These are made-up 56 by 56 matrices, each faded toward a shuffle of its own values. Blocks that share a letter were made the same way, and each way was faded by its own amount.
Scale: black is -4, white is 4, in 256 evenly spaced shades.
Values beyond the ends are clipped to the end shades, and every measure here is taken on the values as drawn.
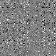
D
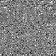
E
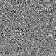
E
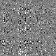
D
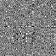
E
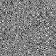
E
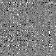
D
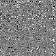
D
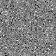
E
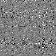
D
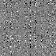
D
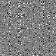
D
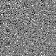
E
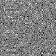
E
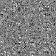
E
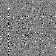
D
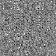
E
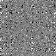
D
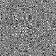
E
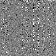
D
